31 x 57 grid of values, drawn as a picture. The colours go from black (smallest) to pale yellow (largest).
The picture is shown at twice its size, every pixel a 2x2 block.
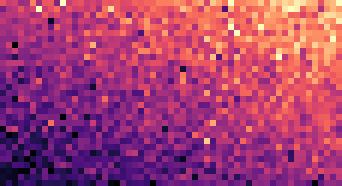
Ninth with the lowest average: bottom left. Stripes: none. Mirror symmetry: none. Ninth with the highest average: top right. Grain: fine. Slope: up to the top right.
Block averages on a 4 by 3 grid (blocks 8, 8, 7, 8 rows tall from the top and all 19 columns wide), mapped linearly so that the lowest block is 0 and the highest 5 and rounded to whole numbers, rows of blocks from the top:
345
234
123
012
